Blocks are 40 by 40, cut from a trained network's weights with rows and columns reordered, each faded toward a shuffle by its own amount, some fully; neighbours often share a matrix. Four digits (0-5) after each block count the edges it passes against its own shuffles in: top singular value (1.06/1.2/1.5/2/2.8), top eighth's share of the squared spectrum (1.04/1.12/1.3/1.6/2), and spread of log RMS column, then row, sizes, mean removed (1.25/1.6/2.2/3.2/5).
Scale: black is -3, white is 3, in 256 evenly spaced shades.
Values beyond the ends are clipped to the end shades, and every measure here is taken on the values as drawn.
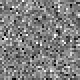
0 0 0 0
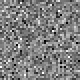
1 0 0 0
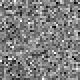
2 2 0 1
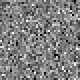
0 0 0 0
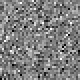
0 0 0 0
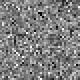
0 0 0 0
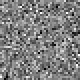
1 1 0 0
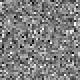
2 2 1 0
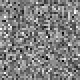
2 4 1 1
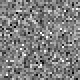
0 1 0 0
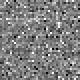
1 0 0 0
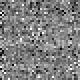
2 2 2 0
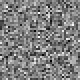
3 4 2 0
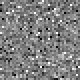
0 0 0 0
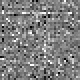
2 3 2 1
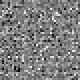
1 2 1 0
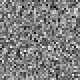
2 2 0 0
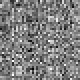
3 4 2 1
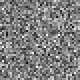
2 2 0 0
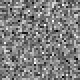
1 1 0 0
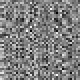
4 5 2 1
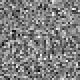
2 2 0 0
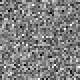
1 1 0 0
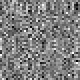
3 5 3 1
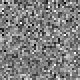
1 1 0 0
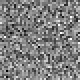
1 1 1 0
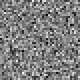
2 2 0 0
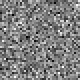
0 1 0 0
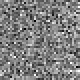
2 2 0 0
